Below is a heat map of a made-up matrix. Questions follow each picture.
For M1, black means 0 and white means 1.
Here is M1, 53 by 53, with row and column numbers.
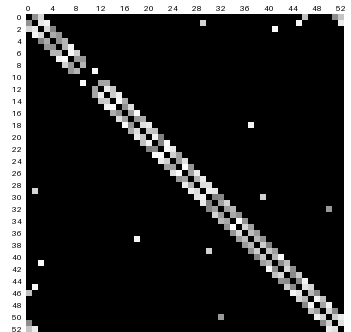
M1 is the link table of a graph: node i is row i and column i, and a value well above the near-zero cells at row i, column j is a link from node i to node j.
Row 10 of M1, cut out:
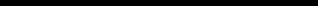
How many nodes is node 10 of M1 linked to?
0
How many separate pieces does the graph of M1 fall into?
2
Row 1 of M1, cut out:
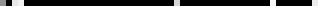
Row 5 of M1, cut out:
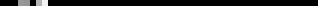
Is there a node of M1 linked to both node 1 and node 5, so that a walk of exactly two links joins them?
yes
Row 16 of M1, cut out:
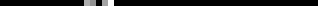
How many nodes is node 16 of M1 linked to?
4
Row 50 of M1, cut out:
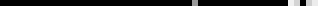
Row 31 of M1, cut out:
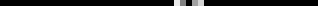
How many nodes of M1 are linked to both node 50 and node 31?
1
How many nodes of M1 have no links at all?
1
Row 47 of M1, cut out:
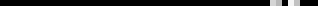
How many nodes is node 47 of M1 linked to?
4
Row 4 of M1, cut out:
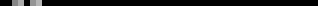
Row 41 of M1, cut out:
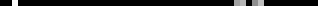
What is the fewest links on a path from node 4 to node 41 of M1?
2
